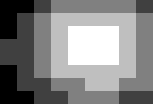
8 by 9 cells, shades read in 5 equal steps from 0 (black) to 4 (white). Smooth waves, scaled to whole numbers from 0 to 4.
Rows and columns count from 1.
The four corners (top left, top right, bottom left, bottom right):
0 1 0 1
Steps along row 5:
same up up up same same down down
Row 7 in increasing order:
0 1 1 2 2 2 2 3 3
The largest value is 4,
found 9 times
